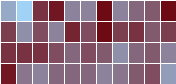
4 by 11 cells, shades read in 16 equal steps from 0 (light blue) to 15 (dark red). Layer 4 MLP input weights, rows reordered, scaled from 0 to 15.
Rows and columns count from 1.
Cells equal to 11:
3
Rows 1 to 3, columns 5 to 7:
6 6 15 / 13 10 15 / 8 10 9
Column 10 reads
9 9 9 10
